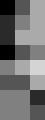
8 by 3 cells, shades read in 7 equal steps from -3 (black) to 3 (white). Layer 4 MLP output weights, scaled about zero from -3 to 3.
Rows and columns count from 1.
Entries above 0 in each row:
1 1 2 0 2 1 0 0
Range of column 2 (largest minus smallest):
2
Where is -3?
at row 1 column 1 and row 4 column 1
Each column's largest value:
0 1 2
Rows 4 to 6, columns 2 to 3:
-1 0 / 1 2 / -1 1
